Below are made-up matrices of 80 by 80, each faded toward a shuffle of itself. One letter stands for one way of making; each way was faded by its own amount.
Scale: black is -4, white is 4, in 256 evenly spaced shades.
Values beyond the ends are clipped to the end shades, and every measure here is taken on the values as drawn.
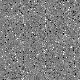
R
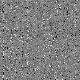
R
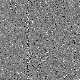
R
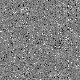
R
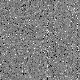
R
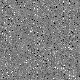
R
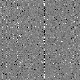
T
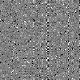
T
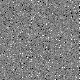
R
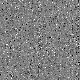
R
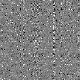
T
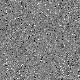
R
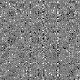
T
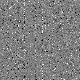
R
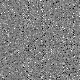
R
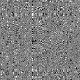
T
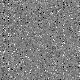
R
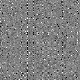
T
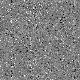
R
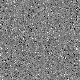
R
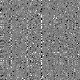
T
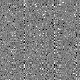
T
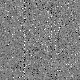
R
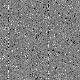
R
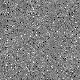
R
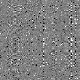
T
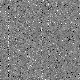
R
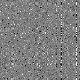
T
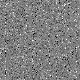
R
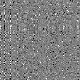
T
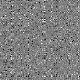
T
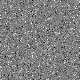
R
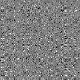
T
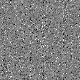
R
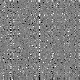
T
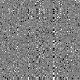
T
